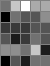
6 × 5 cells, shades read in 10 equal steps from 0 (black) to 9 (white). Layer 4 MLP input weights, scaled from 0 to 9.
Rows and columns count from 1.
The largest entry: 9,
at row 1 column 3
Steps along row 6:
up down up same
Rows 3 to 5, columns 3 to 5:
2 3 3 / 2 4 3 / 4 7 1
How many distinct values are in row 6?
4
